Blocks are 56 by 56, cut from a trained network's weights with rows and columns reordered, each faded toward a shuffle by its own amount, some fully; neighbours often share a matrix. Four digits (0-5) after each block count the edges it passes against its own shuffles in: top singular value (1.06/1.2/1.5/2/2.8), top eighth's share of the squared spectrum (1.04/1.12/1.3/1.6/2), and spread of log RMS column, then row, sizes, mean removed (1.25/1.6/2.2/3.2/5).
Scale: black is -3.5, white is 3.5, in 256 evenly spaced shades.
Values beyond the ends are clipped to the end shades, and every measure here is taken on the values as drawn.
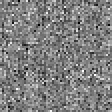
2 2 0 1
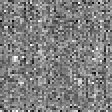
3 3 1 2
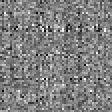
3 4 1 3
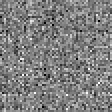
2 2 0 2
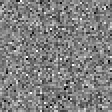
0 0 0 0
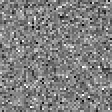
0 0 0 0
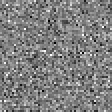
1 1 0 1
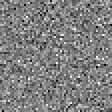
0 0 0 0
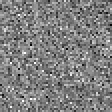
0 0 0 0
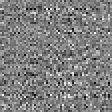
3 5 2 3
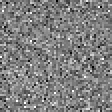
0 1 0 0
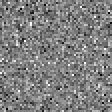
0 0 0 0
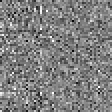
3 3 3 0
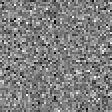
2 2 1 0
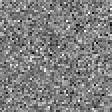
1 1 0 0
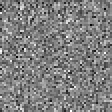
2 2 2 1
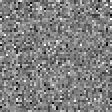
2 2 2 1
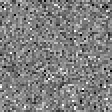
0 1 0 0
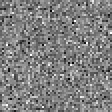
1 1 0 0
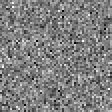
1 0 0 0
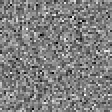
1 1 0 1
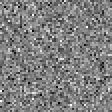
1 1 0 1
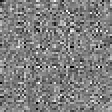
4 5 2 3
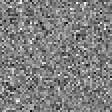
2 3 1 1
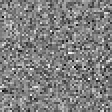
2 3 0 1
